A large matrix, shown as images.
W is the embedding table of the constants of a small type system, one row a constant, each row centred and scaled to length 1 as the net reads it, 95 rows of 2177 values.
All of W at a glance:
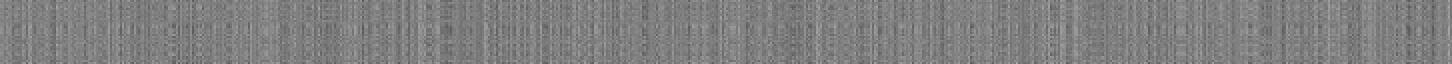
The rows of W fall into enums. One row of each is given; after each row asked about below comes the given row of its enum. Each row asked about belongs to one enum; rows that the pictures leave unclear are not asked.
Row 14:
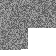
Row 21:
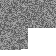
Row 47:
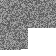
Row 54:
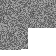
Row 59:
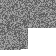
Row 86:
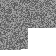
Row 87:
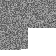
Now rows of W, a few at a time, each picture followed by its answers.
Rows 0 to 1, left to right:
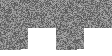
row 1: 21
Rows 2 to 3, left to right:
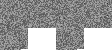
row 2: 59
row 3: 54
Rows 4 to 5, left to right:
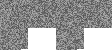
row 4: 14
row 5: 21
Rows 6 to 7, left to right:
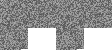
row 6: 47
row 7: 59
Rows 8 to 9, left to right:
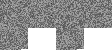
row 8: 54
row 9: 59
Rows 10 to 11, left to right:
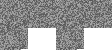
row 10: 59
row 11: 47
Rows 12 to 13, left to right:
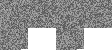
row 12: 14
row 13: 59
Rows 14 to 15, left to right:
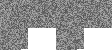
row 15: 21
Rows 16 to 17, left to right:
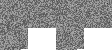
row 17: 54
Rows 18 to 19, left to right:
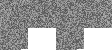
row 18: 14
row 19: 86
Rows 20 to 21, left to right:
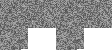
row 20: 21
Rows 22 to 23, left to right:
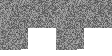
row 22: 14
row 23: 14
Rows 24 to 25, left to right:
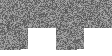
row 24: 59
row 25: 21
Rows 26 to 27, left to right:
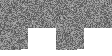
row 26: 21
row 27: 54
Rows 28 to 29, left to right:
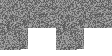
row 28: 59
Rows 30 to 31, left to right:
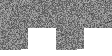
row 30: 14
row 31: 87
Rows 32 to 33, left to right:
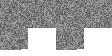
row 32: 21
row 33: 54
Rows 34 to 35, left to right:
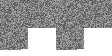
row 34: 86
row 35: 47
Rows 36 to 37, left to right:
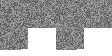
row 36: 86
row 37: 54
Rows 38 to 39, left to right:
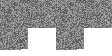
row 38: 86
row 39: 86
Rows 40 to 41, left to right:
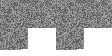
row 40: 86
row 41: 86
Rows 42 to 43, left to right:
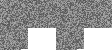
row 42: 47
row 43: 86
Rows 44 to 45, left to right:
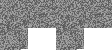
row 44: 59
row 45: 59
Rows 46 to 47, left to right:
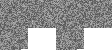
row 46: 21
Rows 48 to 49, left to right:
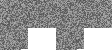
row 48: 47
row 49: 86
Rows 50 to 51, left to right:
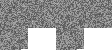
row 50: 21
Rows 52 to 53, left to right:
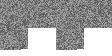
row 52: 59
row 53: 14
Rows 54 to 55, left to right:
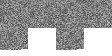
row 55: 86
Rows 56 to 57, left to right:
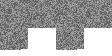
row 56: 86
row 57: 54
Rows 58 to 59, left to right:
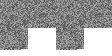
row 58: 59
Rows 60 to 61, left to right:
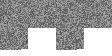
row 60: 54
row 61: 86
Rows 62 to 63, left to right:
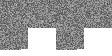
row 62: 87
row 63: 54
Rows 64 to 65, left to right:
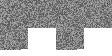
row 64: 47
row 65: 54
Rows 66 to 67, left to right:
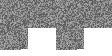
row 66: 59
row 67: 47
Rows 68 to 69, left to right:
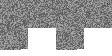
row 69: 54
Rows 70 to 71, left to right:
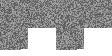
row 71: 59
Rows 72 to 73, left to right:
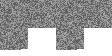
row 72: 86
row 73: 21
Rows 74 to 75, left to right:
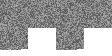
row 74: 54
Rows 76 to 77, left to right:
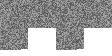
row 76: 14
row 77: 86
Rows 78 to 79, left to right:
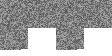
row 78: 47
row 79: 21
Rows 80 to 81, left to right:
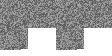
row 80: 59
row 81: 47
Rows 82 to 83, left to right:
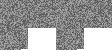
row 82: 59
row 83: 14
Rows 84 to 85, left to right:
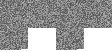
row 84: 87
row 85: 86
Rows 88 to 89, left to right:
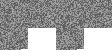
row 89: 59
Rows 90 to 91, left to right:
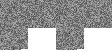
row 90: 21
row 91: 54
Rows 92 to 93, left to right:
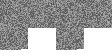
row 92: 54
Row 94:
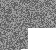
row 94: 86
